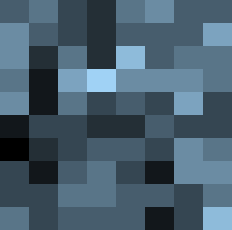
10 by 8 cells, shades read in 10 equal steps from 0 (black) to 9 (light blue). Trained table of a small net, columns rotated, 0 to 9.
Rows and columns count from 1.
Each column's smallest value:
0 1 3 2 2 1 3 3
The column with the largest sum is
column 8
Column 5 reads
5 4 8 6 4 2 4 3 4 4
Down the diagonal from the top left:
4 4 5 9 4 4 6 6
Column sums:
39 25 42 38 44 36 47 51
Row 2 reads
6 4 3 2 4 4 4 7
